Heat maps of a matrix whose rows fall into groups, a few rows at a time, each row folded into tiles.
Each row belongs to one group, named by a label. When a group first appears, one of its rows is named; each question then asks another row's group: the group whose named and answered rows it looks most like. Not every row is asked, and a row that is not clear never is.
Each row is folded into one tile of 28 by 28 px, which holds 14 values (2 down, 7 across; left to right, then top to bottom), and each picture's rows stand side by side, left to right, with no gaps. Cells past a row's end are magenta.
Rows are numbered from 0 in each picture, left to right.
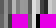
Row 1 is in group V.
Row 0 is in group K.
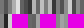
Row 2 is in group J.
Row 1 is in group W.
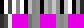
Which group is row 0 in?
W
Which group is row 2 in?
J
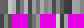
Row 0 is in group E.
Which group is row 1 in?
W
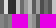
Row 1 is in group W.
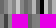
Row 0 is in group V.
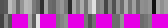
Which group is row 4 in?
W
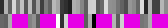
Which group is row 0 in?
W
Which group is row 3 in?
V
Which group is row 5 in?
J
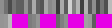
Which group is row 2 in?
W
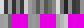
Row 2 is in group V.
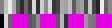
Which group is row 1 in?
W
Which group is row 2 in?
K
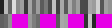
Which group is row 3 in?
K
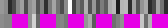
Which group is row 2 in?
J
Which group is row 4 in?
J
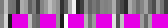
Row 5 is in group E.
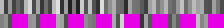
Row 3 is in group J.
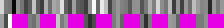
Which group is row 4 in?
V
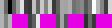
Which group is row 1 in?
W
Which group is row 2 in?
K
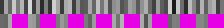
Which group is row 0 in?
W
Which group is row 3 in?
W
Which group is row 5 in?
E
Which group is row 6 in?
J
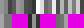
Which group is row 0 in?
E
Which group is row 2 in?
W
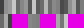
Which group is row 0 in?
K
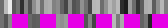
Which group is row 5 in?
V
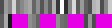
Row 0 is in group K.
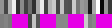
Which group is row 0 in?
J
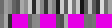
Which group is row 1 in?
J
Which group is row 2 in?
W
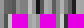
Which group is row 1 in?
E
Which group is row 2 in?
V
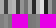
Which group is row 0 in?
J
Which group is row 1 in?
J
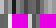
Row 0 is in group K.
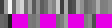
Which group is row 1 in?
J
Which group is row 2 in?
J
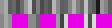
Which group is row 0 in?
V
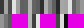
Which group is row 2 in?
K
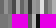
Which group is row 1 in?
K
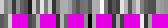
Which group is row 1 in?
W
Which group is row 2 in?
K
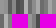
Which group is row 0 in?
V
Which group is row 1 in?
V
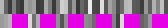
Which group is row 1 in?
E
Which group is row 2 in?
E
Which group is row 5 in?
W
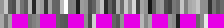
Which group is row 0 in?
E
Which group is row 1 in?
J
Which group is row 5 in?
E
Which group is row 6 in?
K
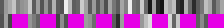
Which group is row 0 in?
K
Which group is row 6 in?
E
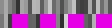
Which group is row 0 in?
V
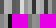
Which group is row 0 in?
V
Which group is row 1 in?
J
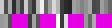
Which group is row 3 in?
E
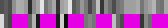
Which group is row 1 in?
K
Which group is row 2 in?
K
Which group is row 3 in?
J
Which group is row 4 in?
K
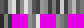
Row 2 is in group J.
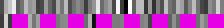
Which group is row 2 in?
J
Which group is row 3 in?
K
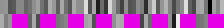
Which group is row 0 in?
E
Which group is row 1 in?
V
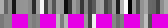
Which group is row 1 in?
J
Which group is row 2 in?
E
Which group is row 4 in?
J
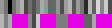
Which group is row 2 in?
J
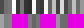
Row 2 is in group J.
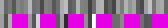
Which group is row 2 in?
V
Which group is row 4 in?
W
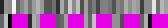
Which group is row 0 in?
K
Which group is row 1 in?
K
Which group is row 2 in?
W
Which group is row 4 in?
K
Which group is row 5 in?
K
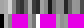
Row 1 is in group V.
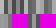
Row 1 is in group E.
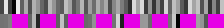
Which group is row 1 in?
V
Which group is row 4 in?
V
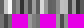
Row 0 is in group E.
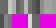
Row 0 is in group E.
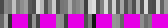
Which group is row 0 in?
K
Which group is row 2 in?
K
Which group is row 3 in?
V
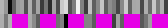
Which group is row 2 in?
V
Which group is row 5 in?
W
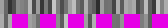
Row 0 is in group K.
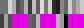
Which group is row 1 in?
W
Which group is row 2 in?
K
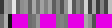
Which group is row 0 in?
K
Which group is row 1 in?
W
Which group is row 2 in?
J
